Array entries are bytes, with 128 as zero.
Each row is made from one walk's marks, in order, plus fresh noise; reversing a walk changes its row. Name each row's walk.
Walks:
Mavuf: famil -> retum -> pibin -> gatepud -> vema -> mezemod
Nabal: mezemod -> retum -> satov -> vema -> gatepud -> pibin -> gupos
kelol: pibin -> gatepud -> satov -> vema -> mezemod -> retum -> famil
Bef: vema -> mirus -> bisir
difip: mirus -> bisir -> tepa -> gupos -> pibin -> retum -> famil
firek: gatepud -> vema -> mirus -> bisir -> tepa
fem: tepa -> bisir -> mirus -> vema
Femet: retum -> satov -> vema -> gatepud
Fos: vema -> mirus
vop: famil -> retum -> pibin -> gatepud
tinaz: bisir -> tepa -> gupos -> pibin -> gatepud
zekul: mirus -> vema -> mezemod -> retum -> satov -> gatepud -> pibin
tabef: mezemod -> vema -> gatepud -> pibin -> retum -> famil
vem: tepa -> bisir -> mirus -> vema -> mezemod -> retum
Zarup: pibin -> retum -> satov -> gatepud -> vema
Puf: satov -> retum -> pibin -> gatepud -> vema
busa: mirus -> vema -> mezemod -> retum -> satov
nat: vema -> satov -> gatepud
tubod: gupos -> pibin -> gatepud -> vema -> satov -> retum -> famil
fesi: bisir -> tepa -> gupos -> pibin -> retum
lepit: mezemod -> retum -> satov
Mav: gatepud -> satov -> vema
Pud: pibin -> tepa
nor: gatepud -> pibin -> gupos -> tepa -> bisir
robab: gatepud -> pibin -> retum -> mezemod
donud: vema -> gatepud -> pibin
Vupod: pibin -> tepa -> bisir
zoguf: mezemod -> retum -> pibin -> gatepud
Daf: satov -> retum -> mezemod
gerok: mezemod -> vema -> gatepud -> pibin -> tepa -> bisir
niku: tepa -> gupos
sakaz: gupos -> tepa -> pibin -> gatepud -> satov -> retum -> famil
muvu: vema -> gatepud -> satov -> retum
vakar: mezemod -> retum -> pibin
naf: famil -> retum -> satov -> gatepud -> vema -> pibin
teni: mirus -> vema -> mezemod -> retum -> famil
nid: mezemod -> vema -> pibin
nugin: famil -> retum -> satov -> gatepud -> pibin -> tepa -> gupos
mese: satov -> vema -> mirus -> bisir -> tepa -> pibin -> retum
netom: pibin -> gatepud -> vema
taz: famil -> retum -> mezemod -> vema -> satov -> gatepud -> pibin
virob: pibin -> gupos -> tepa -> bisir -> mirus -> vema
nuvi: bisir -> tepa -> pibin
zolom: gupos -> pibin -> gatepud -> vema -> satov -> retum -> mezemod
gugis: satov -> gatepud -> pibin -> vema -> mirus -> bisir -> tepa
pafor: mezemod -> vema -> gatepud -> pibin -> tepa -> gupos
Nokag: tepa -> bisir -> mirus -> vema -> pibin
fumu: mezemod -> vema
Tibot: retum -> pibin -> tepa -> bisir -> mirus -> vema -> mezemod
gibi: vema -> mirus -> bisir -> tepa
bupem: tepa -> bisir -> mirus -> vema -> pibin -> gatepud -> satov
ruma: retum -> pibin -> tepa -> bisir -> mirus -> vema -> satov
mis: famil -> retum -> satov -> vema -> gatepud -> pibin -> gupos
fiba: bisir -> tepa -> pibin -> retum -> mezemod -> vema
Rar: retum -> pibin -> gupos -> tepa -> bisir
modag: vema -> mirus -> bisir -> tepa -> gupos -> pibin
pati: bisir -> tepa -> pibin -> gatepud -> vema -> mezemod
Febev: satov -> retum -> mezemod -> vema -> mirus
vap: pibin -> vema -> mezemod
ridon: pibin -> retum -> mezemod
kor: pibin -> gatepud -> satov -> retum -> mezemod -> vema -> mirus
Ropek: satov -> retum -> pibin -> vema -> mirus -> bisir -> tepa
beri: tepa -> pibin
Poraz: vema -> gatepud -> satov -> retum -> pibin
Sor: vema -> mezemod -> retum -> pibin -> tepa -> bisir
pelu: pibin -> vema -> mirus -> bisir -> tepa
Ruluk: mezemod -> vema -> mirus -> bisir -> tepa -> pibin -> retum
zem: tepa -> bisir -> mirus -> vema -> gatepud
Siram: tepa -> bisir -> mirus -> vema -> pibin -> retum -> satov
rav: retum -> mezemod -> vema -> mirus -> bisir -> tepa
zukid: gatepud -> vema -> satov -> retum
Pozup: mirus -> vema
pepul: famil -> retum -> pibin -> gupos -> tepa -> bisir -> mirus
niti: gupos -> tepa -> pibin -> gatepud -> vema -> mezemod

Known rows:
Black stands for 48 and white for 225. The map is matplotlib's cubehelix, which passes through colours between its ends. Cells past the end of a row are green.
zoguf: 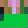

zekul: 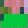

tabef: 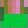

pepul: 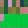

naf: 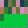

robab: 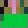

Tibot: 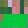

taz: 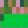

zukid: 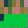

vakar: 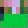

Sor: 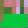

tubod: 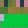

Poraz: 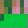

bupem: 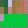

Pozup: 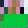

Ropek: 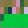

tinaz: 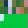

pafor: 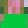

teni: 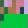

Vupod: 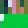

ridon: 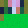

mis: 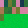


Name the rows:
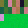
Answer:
Rar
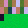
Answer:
Febev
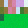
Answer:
fumu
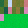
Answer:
difip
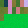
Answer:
firek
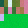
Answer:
fem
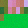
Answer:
gerok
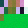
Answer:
Fos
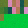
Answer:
ruma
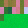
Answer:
mese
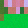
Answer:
Ruluk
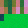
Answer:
muvu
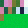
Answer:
Bef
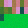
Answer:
rav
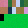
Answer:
Daf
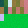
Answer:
Nokag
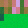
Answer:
Nabal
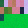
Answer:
busa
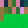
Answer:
nugin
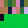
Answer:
Femet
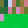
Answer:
pati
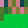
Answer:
Mavuf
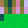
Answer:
nat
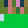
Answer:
sakaz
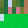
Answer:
fesi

